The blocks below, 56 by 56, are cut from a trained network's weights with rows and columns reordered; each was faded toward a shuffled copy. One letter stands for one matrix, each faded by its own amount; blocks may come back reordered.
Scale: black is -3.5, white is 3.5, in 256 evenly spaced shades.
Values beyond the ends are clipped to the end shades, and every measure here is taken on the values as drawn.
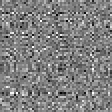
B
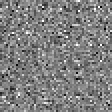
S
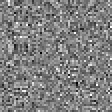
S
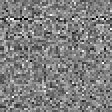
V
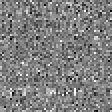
S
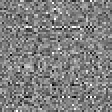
V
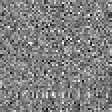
S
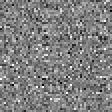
S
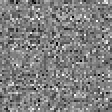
S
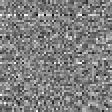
V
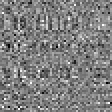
B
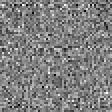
V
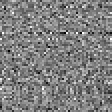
V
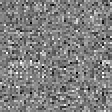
S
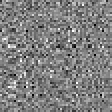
B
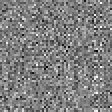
S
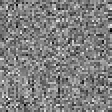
S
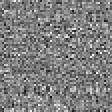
S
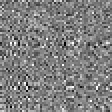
B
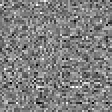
V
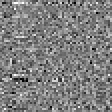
V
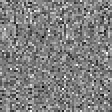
S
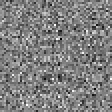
S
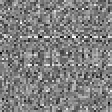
V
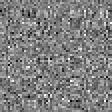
B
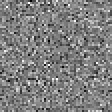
S
